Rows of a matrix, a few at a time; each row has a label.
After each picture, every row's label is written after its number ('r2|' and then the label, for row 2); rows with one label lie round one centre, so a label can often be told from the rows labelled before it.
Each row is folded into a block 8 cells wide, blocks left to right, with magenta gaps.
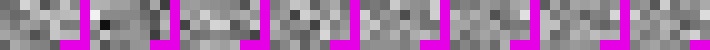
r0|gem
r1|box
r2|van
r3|gem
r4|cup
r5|cup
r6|cup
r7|cup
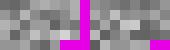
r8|cup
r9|van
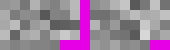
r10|cup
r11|gem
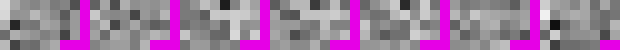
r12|box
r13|cup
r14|gem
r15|gem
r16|gem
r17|van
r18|box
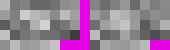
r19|van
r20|van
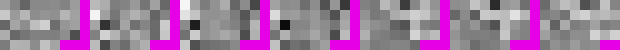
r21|van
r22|box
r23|box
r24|box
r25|gem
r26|gem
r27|gem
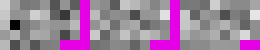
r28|box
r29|cup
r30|cup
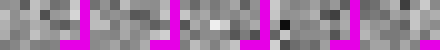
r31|cup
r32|cup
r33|van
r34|box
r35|gem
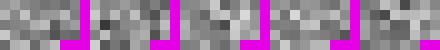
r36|van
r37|box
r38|gem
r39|van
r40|gem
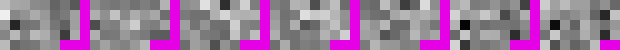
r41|box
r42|van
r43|gem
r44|gem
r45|gem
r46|box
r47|box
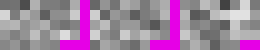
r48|cup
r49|cup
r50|gem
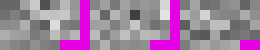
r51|gem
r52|cup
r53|van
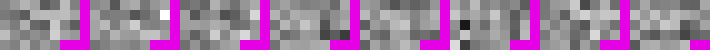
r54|gem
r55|cup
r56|cup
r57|van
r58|van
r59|box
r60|gem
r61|van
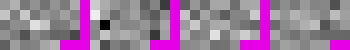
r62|van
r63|box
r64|cup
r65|van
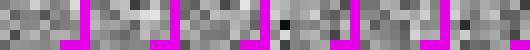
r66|cup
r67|gem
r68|gem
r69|box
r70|gem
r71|box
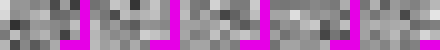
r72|box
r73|gem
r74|cup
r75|van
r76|cup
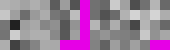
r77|box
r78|gem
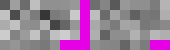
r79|cup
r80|cup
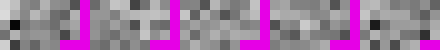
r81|box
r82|gem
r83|cup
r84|van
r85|box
